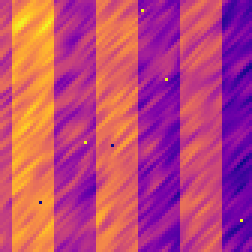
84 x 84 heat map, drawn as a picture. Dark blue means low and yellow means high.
Six lone cells stand out: four far higher and two far lower than their neighbours. Overall the values sit about 50% of the way up the scale. Stripes running up and down repeat 3 times from left to right. Values rise toward the left.
